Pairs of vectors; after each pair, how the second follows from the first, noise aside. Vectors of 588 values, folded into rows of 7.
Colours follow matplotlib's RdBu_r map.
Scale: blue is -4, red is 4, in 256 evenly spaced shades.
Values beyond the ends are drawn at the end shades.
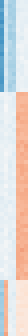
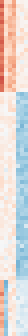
negated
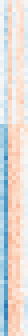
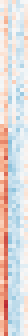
negated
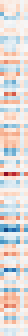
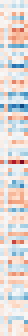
reversed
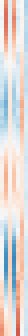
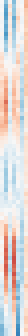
negated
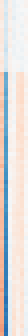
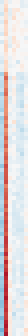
negated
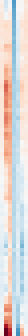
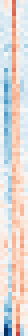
negated
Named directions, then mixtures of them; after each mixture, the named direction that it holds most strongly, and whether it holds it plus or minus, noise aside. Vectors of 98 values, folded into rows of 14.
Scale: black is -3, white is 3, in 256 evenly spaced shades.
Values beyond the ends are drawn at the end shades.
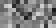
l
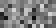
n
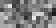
l, plus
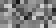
l, plus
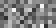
n, plus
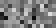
n, plus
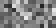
l, minus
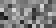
n, plus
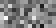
n, minus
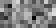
l, minus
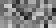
l, plus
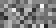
n, plus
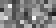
n, minus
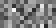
l, plus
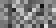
l, minus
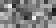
l, plus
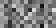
l, minus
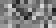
l, plus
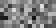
n, plus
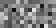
n, minus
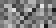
l, plus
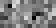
l, minus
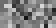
l, plus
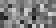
n, plus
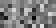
n, plus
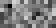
l, minus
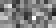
l, plus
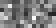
n, minus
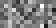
l, plus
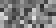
n, minus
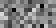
n, minus
